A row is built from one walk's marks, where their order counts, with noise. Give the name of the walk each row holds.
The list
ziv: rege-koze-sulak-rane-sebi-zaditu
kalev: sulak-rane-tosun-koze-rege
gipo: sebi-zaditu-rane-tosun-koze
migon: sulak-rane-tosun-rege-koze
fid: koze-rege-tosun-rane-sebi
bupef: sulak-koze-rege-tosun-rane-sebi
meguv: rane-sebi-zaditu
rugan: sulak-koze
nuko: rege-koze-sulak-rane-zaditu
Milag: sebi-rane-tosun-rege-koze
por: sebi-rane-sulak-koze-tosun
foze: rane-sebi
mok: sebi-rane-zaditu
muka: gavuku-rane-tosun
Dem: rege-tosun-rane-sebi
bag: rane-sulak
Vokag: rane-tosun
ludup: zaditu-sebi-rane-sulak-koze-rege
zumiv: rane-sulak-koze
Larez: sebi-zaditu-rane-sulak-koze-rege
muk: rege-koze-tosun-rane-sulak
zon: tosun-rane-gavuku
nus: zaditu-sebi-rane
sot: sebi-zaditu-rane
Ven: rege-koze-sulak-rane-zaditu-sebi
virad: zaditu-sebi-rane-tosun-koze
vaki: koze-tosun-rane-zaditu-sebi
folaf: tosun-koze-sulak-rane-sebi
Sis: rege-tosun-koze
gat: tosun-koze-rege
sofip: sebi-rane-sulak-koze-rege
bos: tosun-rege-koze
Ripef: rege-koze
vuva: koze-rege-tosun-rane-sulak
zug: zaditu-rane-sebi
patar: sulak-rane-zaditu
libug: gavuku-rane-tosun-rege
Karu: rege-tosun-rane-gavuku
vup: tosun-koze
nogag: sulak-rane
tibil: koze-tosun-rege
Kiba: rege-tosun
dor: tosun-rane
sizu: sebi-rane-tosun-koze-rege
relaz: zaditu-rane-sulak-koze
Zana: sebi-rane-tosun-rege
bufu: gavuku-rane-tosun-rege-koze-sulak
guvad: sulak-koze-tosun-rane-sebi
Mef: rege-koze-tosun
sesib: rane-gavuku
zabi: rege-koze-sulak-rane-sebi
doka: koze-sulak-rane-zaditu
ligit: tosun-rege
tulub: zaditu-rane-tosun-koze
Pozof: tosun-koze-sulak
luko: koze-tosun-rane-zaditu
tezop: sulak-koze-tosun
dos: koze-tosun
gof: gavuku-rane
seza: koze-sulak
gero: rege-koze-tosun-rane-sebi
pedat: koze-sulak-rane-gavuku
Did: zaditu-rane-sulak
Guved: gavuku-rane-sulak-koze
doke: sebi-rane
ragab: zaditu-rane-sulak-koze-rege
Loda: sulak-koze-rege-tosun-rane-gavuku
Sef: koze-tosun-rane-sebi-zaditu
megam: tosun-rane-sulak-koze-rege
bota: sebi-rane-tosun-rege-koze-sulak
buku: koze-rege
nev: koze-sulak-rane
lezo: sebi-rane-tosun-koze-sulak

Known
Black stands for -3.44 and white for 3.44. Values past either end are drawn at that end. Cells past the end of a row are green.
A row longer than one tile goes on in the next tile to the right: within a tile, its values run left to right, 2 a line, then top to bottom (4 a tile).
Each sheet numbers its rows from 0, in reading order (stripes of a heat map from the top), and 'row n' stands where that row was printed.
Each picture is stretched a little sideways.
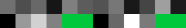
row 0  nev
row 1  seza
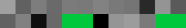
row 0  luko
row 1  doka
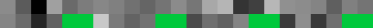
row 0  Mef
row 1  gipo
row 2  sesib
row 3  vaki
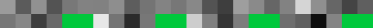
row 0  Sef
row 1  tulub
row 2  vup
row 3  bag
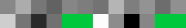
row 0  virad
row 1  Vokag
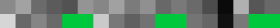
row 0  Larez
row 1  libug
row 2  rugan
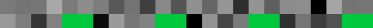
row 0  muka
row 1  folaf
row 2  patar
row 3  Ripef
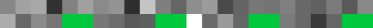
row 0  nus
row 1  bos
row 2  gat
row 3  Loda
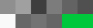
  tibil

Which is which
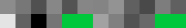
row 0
por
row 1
kalev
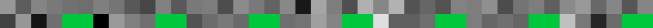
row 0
Dem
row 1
zabi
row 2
bufu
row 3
gof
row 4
ragab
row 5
bota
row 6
megam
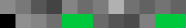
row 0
nuko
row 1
Did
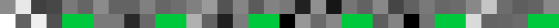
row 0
buku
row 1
bupef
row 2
relaz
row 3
nogag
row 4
guvad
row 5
ludup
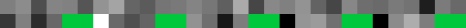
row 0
migon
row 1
sizu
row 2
Guved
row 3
Ven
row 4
pedat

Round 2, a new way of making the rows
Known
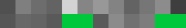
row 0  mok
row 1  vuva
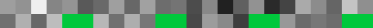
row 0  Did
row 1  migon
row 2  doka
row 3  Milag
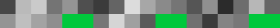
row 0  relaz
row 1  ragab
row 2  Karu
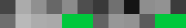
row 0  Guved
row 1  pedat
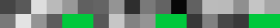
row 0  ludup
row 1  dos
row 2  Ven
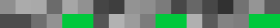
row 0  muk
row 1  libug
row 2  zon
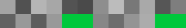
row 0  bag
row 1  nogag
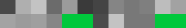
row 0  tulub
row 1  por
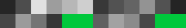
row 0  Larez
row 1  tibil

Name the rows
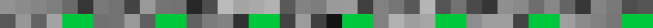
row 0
seza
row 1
patar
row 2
sizu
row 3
vaki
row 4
tezop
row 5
megam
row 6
ligit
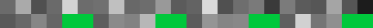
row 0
ziv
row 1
Mef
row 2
nev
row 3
Vokag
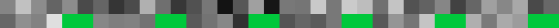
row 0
gof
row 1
sesib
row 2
luko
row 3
lezo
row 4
Kiba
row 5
rugan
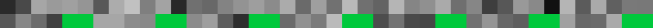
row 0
Zana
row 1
virad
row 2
folaf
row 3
bufu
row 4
Dem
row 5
meguv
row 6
Pozof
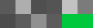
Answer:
nuko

